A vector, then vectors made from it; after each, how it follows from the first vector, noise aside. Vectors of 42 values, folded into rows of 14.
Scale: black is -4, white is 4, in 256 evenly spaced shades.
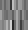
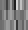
reversed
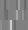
partly zeroed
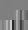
partly zeroed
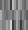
copied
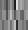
reversed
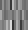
copied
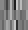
reversed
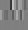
partly zeroed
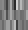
reversed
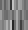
copied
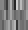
reversed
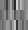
reversed
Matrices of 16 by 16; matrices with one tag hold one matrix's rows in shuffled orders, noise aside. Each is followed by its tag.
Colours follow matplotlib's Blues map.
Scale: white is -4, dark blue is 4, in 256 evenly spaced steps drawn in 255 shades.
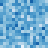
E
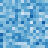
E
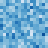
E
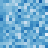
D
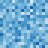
E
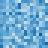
D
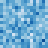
E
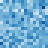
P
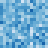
E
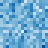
P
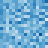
D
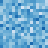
E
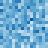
E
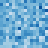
D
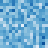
P
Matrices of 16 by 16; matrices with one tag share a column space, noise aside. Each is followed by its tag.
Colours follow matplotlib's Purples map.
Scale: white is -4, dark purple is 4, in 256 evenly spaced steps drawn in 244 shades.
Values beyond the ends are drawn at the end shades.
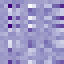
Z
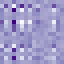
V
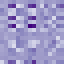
Z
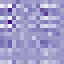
Z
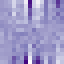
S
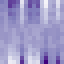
S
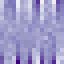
S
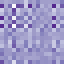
Z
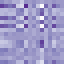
Z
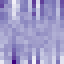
S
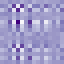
V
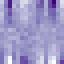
S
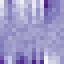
S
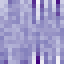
S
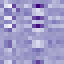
Z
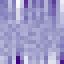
S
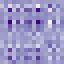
V
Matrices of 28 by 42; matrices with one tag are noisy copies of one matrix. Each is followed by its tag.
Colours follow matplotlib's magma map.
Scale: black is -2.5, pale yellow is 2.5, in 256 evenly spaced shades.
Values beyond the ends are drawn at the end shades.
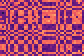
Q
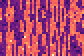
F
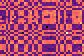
Q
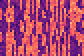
F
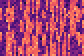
F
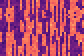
F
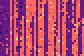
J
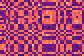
Q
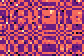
Q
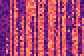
J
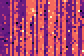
J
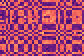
Q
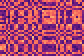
Q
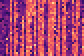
J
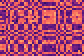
Q
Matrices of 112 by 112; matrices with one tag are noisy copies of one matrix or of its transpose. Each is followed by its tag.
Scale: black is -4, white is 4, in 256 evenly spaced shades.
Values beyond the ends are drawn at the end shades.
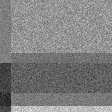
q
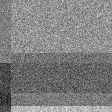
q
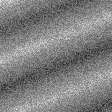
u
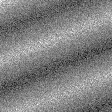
u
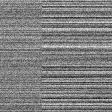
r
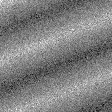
u
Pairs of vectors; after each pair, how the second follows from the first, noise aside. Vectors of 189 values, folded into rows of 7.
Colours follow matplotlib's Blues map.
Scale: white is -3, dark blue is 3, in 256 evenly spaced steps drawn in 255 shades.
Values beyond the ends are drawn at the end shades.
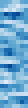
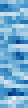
reversed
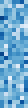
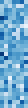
copied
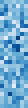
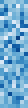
copied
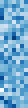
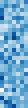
copied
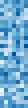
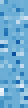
partly zeroed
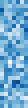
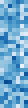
shuffled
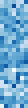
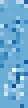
partly zeroed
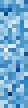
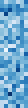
copied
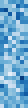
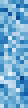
copied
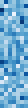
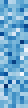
shuffled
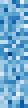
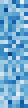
copied
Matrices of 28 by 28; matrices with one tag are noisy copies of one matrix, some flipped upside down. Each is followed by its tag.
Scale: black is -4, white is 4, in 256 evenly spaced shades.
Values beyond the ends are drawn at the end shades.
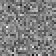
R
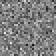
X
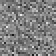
R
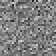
R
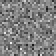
X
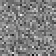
R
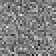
R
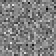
X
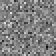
X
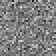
R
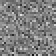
R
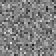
X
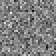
X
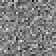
R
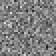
X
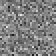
R
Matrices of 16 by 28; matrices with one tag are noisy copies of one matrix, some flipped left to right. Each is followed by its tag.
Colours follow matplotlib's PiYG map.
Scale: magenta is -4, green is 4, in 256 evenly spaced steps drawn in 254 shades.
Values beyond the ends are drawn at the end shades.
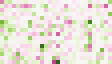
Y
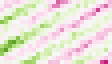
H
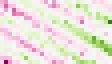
H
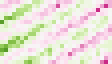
H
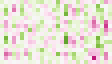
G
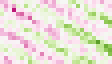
H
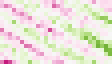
H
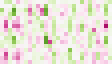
G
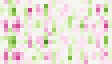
G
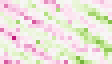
H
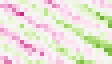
H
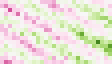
H
